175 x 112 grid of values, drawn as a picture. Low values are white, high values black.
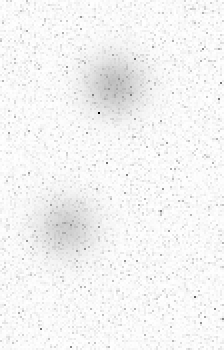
Most values sit low, with a long tail of high ones. No overall slope runs across the table. There are two bumps. The ninth with the highest average is the top middle. No single row or column stands out from its neighbours.
